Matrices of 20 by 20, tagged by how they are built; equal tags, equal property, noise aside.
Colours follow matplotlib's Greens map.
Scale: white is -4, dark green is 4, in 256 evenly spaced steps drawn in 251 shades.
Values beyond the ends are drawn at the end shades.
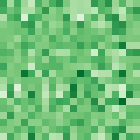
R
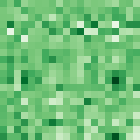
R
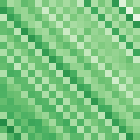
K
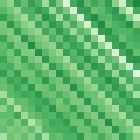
K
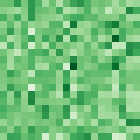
R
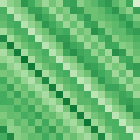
K
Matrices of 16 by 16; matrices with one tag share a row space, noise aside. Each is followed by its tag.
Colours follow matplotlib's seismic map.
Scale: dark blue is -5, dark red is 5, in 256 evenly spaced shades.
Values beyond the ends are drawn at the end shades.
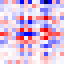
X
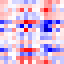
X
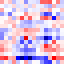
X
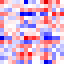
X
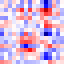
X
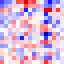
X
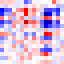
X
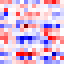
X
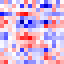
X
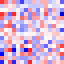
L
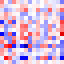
L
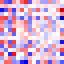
L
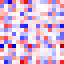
L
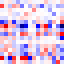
L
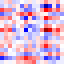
X
